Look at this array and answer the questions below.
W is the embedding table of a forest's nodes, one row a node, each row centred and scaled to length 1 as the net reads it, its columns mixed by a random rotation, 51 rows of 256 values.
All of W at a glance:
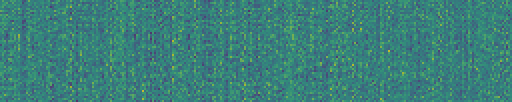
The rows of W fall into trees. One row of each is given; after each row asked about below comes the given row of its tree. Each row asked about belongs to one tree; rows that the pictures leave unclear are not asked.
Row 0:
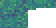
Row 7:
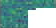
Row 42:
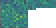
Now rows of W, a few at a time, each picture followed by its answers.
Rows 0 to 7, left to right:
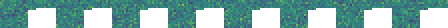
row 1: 7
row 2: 0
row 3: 0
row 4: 42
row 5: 7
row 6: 42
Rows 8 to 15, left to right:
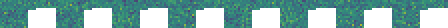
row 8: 0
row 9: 0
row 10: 42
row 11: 7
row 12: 0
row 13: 42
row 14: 7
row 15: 7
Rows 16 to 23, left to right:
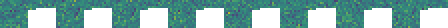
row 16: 0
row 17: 42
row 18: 42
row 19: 42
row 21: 0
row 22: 42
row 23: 42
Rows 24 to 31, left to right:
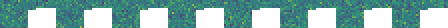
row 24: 42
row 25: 0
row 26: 0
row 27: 0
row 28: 42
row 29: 0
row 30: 0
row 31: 7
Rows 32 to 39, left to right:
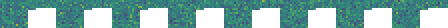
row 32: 7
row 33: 0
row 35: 0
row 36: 7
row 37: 7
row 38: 7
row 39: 0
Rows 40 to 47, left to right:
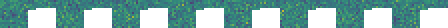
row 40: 0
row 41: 42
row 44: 0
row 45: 42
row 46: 42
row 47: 0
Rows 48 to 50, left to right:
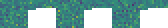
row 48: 7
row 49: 42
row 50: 0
